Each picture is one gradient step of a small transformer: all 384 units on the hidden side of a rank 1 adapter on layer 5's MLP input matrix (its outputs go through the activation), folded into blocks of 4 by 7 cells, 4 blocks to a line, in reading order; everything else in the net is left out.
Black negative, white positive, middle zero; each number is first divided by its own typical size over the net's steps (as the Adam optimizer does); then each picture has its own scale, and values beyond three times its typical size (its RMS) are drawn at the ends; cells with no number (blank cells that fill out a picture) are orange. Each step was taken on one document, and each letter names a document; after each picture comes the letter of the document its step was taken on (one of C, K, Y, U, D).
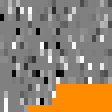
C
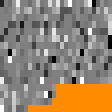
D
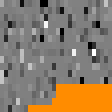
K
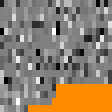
D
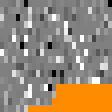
C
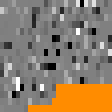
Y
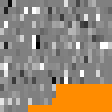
Y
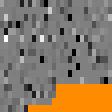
K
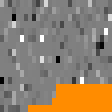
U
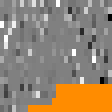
K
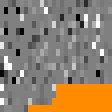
Y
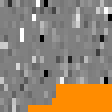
U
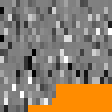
C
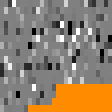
Y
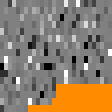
Y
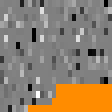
K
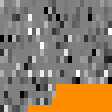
C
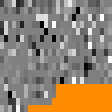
D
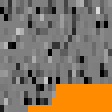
C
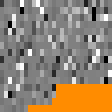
D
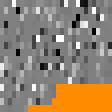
Y
